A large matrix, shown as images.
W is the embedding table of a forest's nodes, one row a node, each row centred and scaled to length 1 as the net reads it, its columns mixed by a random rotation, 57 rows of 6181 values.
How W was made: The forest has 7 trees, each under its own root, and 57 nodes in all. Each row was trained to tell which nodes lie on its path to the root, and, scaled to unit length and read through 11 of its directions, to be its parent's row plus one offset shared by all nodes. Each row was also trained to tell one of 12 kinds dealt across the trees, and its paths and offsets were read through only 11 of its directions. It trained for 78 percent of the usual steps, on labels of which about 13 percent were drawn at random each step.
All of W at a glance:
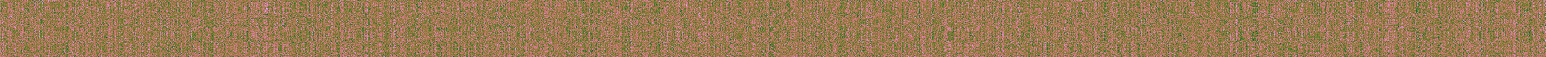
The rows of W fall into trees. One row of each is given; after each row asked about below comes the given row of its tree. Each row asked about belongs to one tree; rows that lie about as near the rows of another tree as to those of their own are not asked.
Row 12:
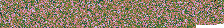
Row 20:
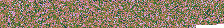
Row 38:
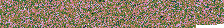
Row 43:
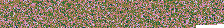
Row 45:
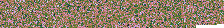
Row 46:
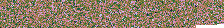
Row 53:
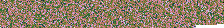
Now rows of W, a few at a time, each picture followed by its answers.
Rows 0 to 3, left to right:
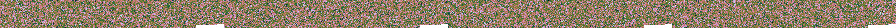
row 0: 43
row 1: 53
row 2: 12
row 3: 38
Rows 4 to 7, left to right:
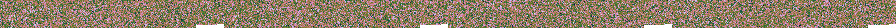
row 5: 38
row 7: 45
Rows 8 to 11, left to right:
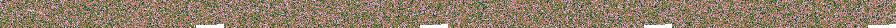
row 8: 46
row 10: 38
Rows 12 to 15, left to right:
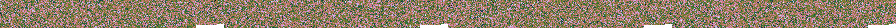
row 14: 53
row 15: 38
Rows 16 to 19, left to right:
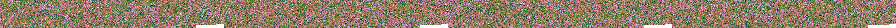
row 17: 46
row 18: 53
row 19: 20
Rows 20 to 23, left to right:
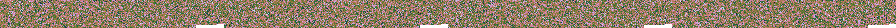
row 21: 45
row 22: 20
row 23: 43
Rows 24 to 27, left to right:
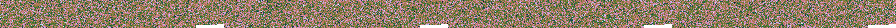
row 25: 53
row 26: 38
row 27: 45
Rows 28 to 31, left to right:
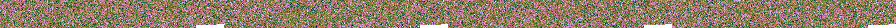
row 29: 45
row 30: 45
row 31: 20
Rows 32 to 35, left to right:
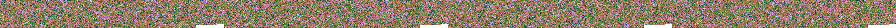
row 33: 20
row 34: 20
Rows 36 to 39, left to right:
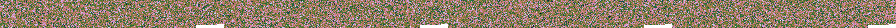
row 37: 43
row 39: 38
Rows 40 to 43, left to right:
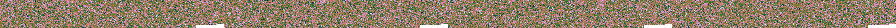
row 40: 38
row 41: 53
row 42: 46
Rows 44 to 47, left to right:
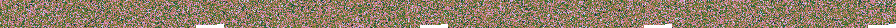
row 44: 45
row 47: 38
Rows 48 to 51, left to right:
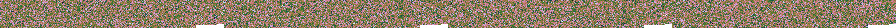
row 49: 45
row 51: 38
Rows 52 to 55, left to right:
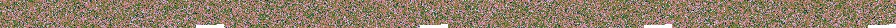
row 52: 45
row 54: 45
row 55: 43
